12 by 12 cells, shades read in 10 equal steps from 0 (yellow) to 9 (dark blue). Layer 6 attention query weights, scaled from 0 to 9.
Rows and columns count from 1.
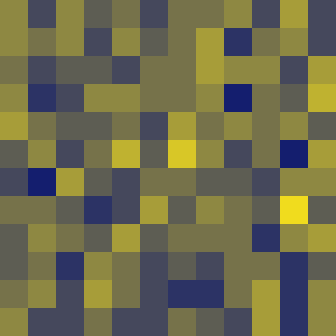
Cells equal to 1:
1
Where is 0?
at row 8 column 11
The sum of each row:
64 62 62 63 59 59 69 61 60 72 67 70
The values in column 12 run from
2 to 7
